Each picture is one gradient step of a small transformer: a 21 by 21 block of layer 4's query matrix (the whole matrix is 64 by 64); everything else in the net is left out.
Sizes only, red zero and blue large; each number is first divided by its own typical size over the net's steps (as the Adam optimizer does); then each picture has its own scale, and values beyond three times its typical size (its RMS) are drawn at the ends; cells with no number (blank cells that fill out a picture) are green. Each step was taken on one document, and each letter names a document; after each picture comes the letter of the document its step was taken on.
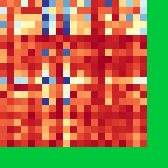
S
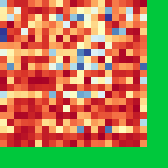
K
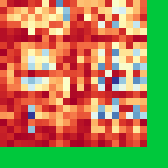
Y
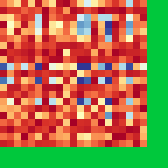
K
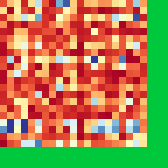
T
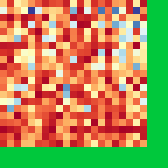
Y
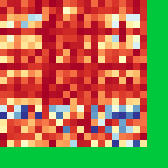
T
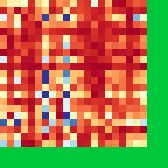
S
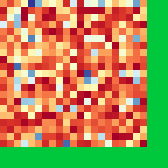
T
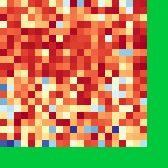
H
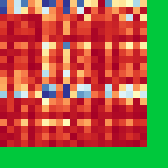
S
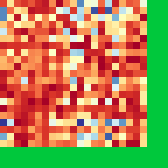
K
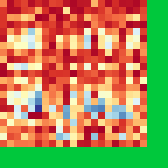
T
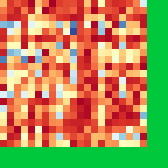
T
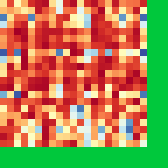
K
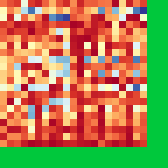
Y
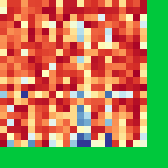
K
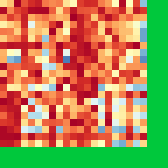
Y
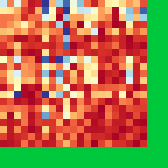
S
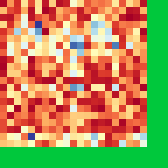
K
